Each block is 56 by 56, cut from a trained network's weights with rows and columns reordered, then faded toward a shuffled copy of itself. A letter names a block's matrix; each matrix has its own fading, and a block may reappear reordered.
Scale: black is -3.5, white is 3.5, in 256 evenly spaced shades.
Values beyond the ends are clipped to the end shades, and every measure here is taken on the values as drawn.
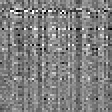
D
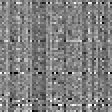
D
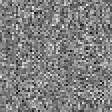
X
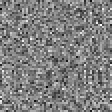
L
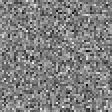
X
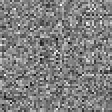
L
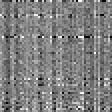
D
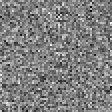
X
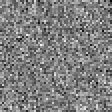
X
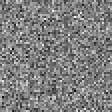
X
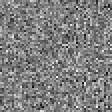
X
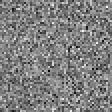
X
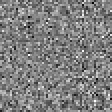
L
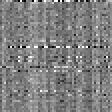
D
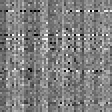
D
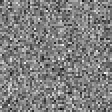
X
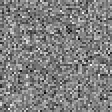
X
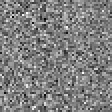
L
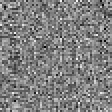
L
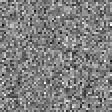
X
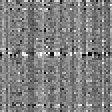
D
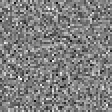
X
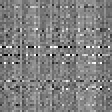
D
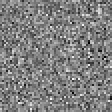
X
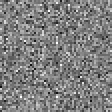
L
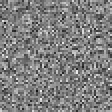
L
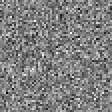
X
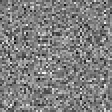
L
